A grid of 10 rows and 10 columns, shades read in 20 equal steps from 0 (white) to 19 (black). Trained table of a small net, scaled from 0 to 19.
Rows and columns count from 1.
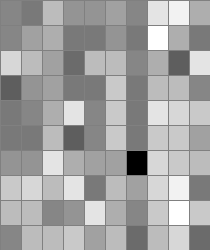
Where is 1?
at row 1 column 9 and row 8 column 9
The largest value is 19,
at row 7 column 7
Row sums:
65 76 65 80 59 75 69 50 52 65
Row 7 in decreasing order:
19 8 8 7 7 6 5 4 3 2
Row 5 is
10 9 6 2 9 4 10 2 3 4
